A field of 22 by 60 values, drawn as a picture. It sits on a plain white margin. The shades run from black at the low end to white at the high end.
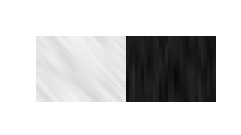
It is made of 1 by 2 panels. Panel 1,1: very high, slanting down to the right, faint in contrast. Panel 1,2: very low, streaked downward, faint in contrast.
